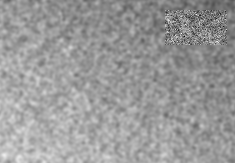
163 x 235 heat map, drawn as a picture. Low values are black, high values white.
Values change most from cell to cell in the top right. The field is mottled with small blotches. The field climbs toward the bottom left. The ninth with the lowest average is the top right. The ninth with the highest average is the bottom left. No single row or column stands out from its neighbours. Neither half mirrors the other. Overall the values sit about 60% of the way up the scale. An odd patch, rougher than its surroundings, sits in the top right.
